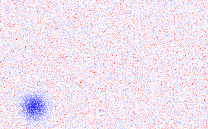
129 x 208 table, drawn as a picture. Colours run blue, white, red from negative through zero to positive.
Mirror symmetry: none. Ninth with the lowest average: bottom left. Dips: one, in the bottom left. Average level on the scale: 50%. Odd rows or columns: none.
